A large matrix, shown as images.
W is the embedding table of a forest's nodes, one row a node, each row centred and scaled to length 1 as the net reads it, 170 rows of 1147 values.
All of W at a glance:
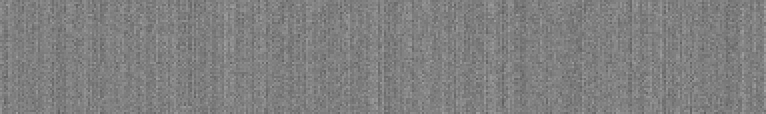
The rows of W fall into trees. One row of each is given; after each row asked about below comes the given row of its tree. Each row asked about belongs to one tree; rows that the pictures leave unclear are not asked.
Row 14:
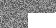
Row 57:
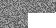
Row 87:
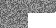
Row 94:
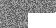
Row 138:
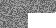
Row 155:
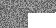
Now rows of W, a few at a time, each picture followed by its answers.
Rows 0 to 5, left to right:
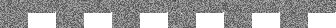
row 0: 94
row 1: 57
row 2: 14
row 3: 57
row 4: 14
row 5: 94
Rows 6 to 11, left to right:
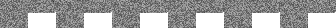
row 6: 14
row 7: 14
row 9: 57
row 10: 57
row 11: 14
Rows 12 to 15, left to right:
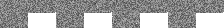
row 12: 94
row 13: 94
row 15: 14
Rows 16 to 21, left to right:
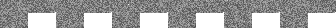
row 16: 57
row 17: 94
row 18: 57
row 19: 155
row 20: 14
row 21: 138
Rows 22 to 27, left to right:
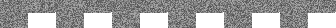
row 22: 87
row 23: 138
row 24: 14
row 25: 57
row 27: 138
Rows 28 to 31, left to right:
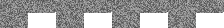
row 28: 138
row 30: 57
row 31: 57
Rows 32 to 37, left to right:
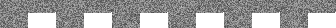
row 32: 138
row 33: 138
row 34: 87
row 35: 138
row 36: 138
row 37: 155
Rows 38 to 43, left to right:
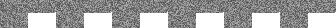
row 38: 14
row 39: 14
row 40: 155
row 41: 138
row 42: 94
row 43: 155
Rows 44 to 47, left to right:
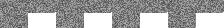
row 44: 14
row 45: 155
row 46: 94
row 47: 138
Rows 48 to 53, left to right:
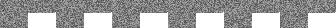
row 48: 138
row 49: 138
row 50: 94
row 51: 94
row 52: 57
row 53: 87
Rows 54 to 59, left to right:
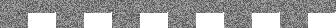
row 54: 57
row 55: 138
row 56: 87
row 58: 14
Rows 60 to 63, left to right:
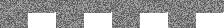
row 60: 57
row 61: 87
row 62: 138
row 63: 14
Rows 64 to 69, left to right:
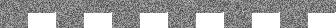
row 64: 14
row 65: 138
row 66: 14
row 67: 138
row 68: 14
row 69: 57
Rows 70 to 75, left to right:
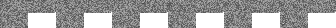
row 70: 57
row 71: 94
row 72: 57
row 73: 14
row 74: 14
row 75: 14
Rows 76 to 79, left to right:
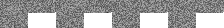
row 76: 57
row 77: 138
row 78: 14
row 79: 94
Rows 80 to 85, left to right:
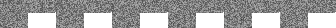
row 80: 87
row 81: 87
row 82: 138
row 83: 94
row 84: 87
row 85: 94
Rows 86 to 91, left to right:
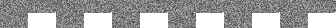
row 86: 138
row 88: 138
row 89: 57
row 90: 87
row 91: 138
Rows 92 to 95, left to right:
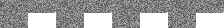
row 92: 14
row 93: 94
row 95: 94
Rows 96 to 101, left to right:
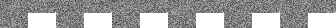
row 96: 155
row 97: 14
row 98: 57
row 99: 57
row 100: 94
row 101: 94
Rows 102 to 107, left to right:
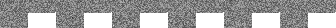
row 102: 155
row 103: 14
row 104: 57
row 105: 57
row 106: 155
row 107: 94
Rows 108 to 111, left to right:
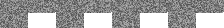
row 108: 138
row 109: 87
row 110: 155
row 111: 14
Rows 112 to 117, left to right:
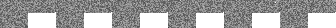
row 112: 57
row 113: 138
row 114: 155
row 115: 87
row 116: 87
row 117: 57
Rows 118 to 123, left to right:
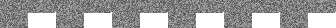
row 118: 14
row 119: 57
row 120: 155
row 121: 87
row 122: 94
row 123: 14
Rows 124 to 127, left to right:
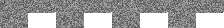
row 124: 14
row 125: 57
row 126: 57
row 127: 155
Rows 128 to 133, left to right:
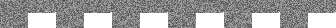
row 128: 14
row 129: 57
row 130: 138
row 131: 138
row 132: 14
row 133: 94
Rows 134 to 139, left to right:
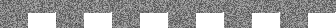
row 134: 87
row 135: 14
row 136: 57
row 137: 57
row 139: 94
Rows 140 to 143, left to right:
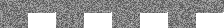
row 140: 14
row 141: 94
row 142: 94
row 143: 14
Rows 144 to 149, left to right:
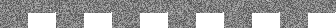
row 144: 87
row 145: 87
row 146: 14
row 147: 57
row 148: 155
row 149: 94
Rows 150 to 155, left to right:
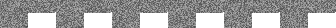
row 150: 155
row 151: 57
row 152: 94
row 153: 57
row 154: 155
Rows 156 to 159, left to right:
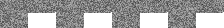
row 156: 14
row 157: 155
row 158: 138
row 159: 57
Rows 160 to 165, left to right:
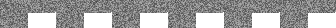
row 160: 87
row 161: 94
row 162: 87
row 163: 94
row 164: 155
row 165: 87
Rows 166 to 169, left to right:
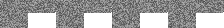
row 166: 155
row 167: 14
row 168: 87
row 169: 94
